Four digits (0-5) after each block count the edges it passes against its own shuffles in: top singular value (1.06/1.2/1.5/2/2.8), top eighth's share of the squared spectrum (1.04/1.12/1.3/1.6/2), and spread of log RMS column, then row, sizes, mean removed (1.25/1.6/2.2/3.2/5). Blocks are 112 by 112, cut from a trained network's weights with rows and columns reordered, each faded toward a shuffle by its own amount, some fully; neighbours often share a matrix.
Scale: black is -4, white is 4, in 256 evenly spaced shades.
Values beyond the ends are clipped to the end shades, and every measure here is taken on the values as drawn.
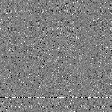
4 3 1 2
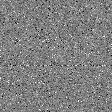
2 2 0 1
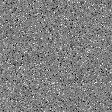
2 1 0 0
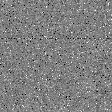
2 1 0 0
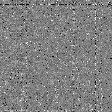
3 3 2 1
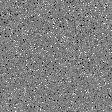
0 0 0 0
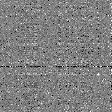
3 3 2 2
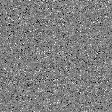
2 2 0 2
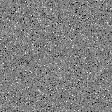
0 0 0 0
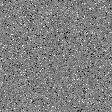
0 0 0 0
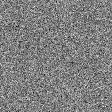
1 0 0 0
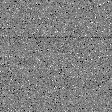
1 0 0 1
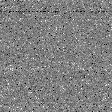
2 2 0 1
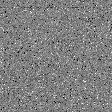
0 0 0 0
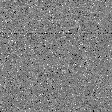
2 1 1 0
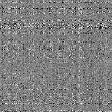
4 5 2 4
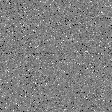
1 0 0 0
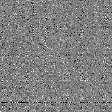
3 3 2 1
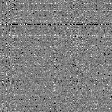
4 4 3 2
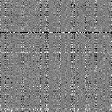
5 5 4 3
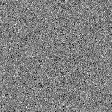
3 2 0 0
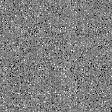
2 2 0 2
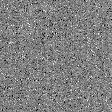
2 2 0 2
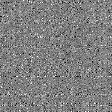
3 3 1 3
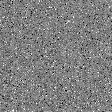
1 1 0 0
